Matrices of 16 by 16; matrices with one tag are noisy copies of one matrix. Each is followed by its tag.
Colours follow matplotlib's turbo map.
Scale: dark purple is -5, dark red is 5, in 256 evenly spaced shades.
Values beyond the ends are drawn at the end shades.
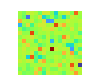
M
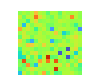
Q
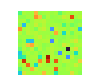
Q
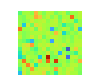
Q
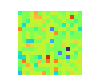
Q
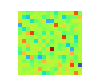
M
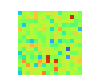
Q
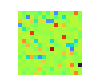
M
